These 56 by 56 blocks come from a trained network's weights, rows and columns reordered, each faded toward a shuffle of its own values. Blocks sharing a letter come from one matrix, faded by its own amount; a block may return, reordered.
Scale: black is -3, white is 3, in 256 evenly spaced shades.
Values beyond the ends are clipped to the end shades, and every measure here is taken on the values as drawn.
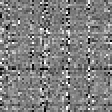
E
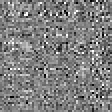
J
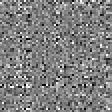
J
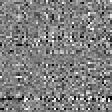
J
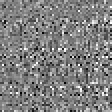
J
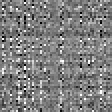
E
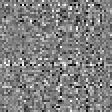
J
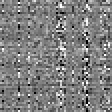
E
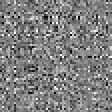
J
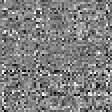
J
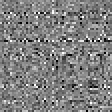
J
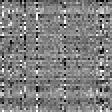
E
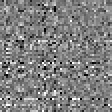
J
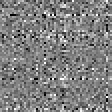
J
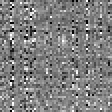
E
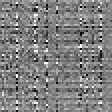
E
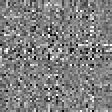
J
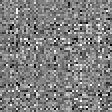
J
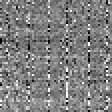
E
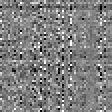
E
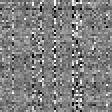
E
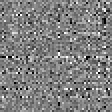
J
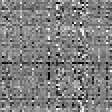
E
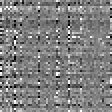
E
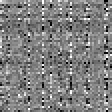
E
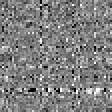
J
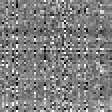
E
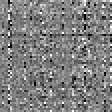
E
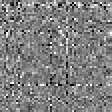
J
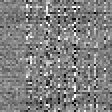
E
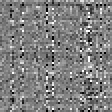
E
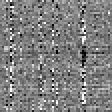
E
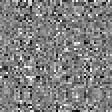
J
